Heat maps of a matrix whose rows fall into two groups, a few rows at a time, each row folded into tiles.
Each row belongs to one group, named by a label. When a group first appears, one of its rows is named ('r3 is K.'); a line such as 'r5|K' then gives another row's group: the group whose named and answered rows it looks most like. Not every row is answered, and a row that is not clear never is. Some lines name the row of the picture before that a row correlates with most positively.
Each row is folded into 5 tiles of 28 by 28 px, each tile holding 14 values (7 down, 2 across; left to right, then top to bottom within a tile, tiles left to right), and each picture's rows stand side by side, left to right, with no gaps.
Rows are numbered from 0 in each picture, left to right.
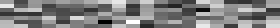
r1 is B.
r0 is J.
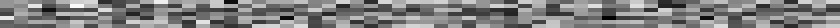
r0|B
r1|J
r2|J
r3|J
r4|B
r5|J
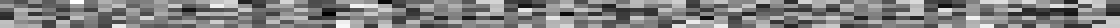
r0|J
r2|B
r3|B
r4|J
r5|J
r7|J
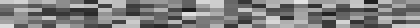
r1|B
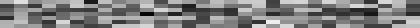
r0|J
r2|J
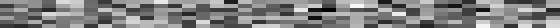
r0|B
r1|J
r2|B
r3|B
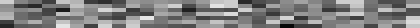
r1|B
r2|B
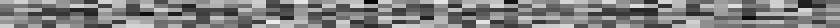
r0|J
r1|J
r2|J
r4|J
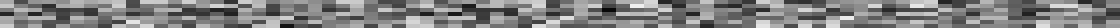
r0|J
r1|J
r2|B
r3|J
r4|B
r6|B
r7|B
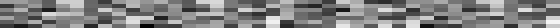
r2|B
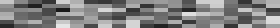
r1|B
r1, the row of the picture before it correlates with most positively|0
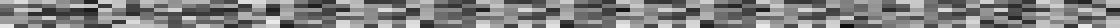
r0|J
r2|B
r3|B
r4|B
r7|B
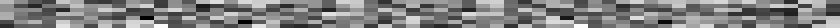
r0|B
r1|J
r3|B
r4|J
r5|J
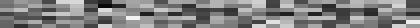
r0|B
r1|J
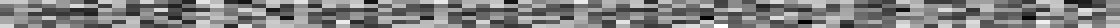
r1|B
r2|J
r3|J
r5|J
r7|B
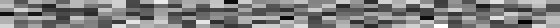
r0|J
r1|J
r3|J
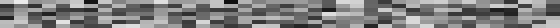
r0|J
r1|J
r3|J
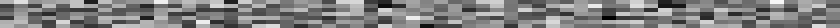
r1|J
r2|B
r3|B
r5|J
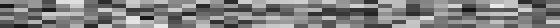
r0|B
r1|J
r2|J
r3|B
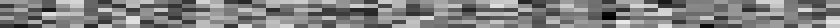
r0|B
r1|B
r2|J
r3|B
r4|B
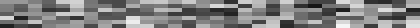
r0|B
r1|J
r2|B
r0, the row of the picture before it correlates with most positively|5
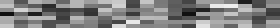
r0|J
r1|B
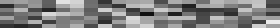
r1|J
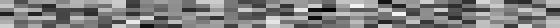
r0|J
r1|B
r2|B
